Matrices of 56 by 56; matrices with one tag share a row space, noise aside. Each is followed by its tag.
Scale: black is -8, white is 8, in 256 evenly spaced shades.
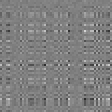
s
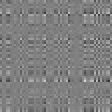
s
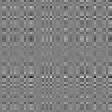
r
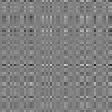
r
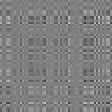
s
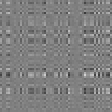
s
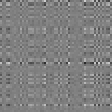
s
